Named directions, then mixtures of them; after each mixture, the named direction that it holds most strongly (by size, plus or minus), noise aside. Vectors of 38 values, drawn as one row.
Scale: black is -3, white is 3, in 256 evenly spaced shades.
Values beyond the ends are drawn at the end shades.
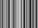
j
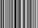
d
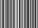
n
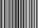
n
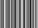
d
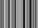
j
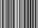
n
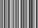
n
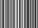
n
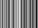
j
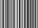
n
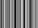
d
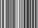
n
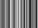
j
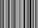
j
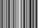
j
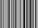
j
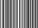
n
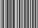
n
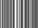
d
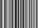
n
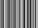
d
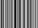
d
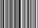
d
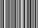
d
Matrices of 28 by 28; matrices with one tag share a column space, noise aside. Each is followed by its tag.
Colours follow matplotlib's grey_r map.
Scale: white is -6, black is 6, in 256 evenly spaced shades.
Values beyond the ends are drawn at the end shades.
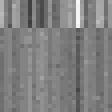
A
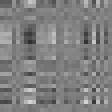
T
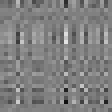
T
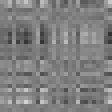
T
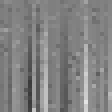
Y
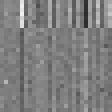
A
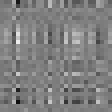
T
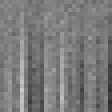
Y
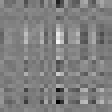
T
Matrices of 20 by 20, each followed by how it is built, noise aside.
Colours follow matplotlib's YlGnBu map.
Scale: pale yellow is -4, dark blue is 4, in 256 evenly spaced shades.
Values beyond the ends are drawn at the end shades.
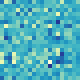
low rank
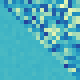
upper triangular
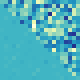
upper triangular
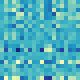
low rank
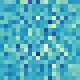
low rank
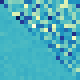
upper triangular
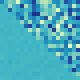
upper triangular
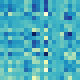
low rank
